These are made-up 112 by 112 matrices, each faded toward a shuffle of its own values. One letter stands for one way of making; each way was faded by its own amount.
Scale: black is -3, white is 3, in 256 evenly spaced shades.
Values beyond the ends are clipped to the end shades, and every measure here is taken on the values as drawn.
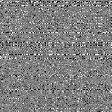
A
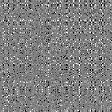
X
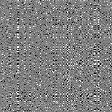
X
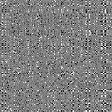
X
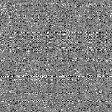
A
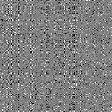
X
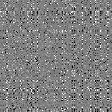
X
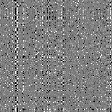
X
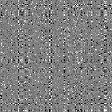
X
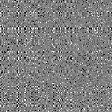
X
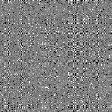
X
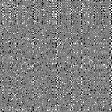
X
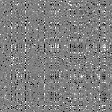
X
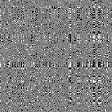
X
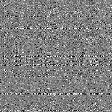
A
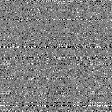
A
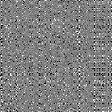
X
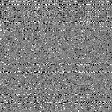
A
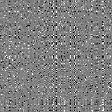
X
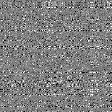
A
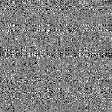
A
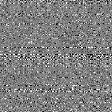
A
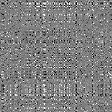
X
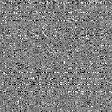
A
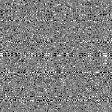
A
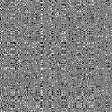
X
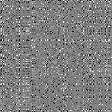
X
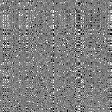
X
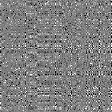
X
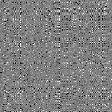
X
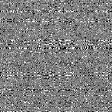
A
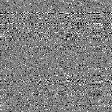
A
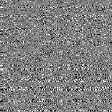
A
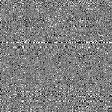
A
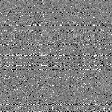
A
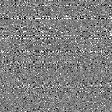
A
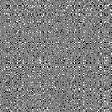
X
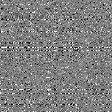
A
